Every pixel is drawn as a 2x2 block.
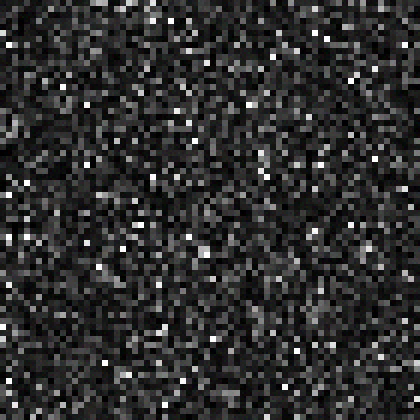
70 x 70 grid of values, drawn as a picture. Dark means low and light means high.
Histogram: skewed, a long tail of high values. Seam: none. Grain: fine. Average level on the scale: 20%. Mirror symmetry: none. Stripes: none.
